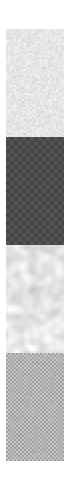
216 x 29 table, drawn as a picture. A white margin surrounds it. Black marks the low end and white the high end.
The table splits into 4 rows of 1 panel. Panel 1,1: very high, fine-grained, faint in contrast. Panel 2,1: low, checkered, faint in contrast. Panel 3,1: very high, blotchy, faint in contrast. Panel 4,1: high, checkered.
